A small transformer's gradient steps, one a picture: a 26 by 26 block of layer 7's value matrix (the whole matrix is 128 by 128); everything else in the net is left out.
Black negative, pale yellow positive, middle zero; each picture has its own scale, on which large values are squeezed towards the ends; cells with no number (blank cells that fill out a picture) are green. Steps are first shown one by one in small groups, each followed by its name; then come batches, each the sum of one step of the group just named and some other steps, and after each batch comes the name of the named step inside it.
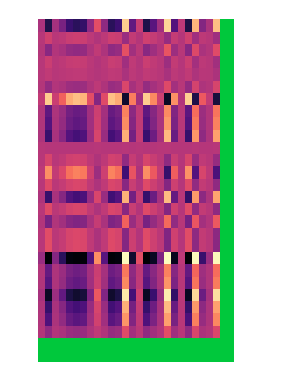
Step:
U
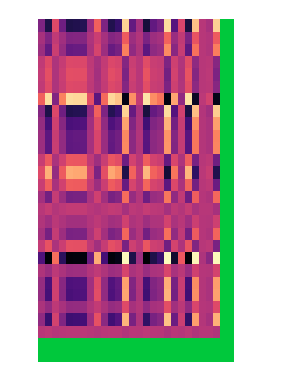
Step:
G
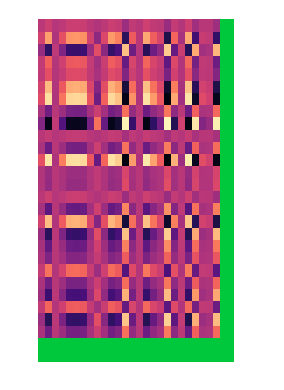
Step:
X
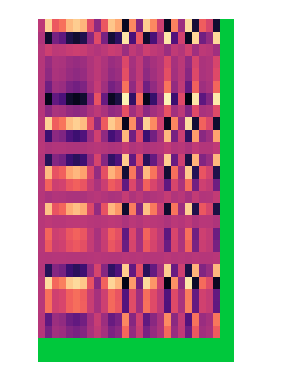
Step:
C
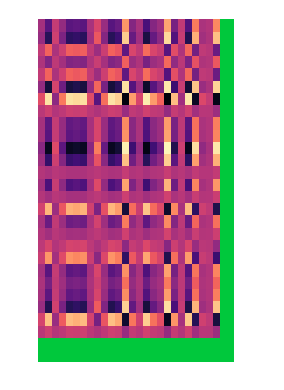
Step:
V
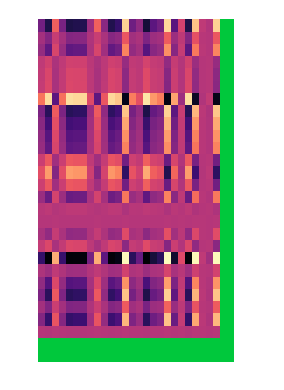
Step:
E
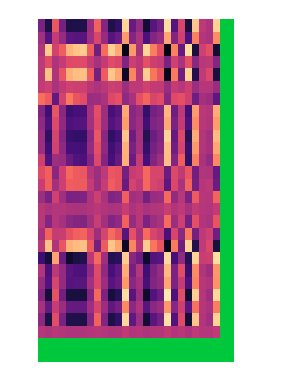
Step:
E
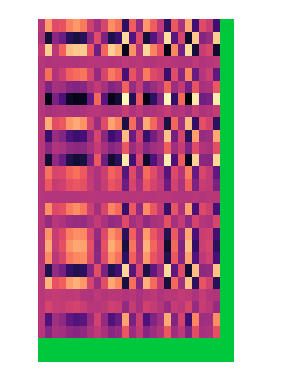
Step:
C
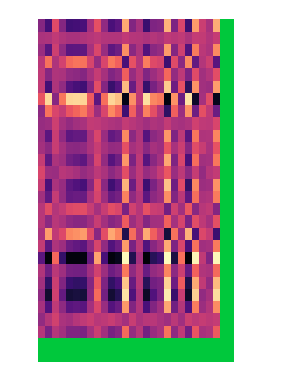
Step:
G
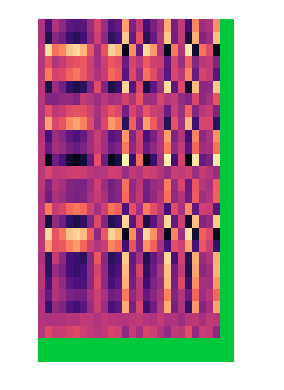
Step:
U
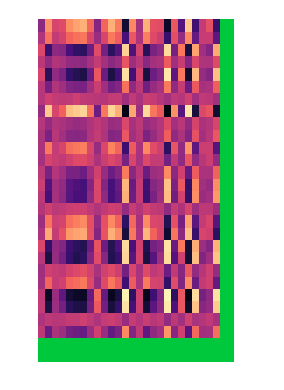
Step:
U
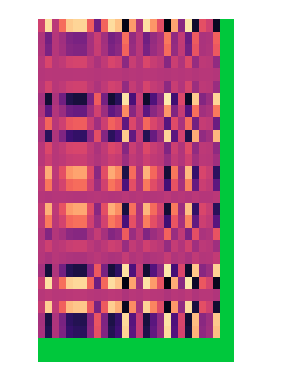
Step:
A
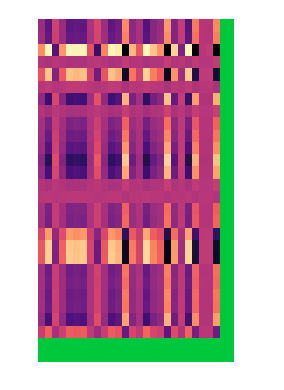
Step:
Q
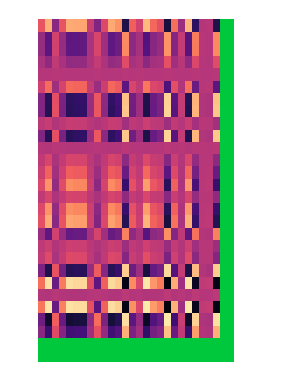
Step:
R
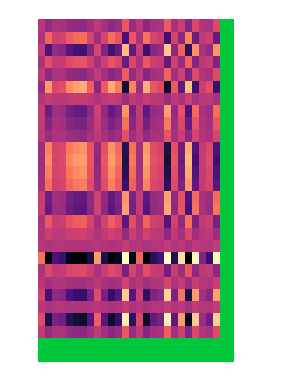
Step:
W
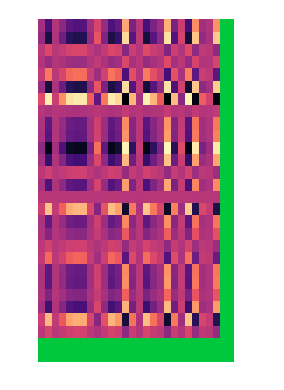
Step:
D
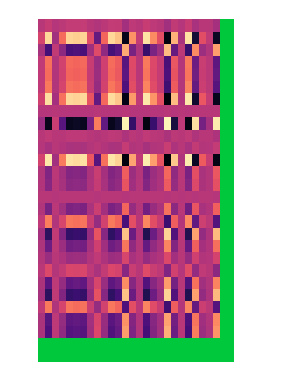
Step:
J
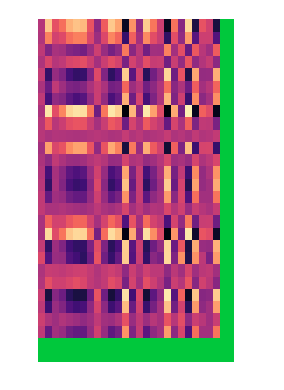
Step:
W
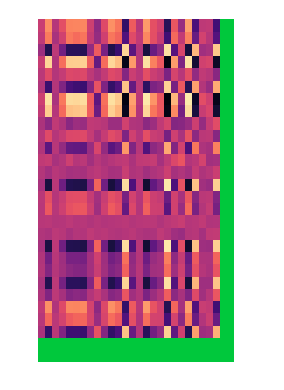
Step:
J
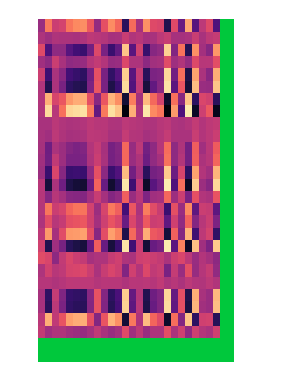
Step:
D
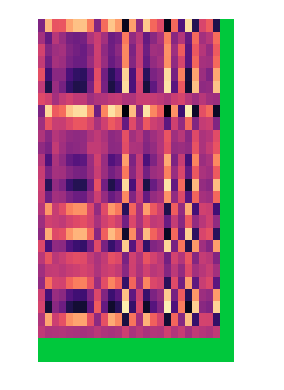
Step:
D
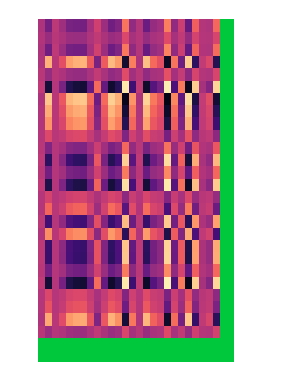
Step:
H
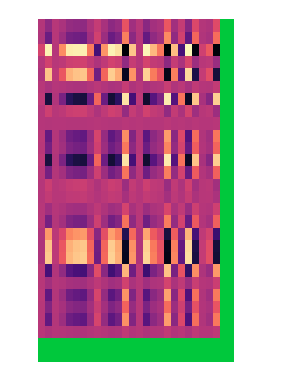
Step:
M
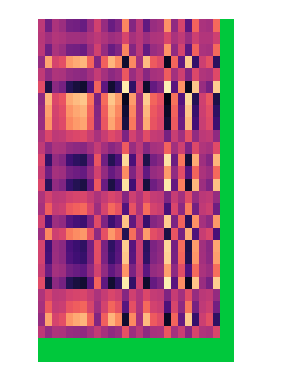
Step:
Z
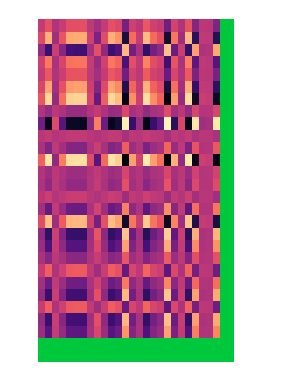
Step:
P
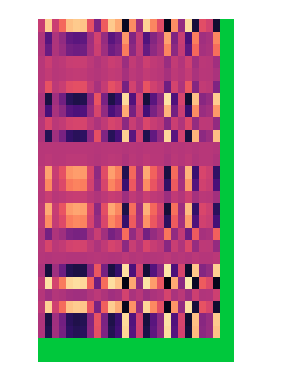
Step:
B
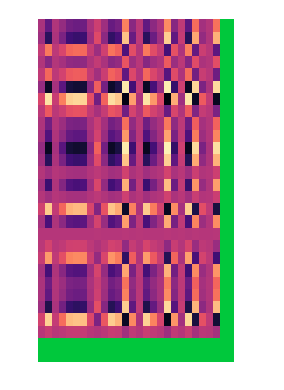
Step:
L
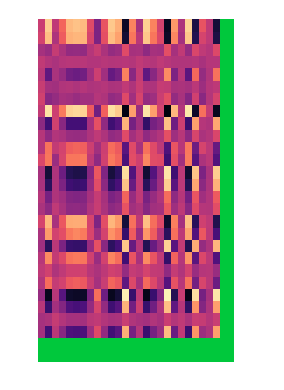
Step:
P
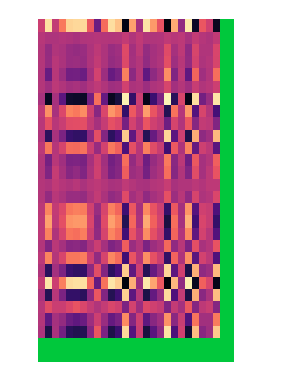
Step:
B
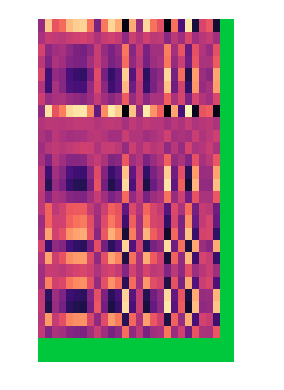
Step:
L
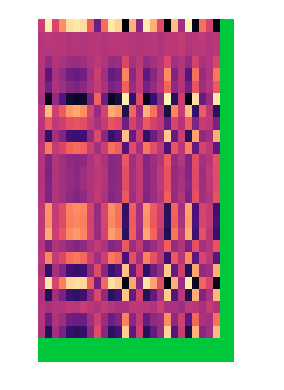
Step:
B
